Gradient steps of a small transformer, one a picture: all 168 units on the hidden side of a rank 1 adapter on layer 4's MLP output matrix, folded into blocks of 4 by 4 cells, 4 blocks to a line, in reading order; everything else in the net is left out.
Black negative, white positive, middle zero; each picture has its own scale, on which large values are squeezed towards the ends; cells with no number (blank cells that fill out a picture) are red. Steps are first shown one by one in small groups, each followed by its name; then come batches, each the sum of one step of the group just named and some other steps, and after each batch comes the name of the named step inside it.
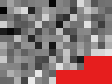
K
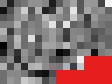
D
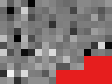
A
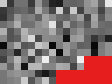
D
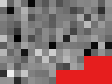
A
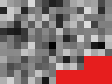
K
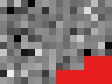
A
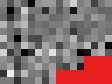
A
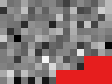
A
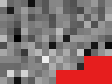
A
